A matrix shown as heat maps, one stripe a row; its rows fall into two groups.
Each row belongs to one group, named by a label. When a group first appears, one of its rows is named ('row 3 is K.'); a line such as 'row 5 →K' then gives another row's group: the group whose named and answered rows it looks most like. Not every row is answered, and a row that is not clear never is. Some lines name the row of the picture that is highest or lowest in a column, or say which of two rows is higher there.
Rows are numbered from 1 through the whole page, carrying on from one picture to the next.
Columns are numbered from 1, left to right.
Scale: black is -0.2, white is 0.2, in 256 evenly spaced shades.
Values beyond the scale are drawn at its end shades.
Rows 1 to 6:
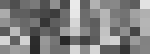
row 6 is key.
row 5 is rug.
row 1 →key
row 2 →key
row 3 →key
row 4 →key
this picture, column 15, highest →1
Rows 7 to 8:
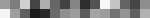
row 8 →key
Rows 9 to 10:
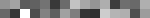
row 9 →key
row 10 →rug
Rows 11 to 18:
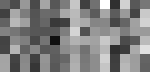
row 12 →key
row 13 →key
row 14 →key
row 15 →key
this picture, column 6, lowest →15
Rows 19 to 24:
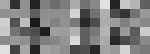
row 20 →key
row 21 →rug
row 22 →key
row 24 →rug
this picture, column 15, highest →22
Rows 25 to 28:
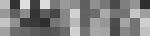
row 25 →rug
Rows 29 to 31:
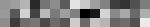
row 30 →rug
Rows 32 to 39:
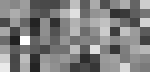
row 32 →key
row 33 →key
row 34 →key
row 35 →rug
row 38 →rug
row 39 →rug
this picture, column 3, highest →36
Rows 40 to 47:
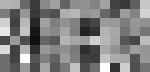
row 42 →rug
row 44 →key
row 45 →rug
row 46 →rug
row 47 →rug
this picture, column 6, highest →40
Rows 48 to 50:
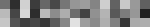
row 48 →rug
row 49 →rug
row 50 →key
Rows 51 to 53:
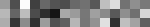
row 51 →rug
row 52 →key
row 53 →rug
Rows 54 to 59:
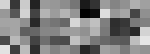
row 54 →rug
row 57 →key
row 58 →key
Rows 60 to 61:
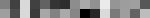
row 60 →rug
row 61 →rug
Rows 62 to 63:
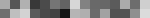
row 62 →key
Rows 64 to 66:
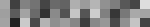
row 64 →key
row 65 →key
